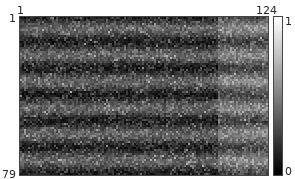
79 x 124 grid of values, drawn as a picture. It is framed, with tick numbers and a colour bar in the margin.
Stripes: horizontal, repeating 6 times. Average level on the scale: 30%. Seam: vertical, 80% of the way across, the right part higher.
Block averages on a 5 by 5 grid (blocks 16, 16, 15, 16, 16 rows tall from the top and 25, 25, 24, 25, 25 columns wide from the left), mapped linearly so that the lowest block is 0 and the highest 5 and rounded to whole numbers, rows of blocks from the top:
0 0 0 0 4 | 1 1 1 1 5 | 1 1 1 1 5 | 1 1 1 1 5 | 0 0 0 0 4
